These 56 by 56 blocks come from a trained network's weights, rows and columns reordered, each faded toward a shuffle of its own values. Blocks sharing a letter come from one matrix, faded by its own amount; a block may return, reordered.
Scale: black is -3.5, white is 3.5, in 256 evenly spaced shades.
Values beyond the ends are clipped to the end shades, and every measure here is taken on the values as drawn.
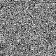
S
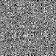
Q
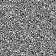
S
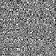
Q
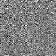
Q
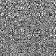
Q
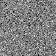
S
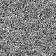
S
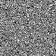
S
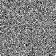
S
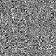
Q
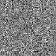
Q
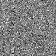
S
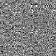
Q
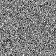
S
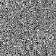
Q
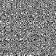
Q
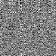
Q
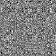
Q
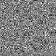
Q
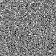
S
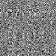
Q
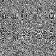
Q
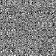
Q
